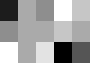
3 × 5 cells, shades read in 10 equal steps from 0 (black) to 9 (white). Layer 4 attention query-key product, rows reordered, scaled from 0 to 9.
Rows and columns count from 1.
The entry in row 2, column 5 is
6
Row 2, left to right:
5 6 6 7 6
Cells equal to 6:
5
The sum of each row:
28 30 26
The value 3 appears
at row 3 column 5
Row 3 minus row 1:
8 0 3 -9 -4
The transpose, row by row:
1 5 9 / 6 6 6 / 5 6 8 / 9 7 0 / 7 6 3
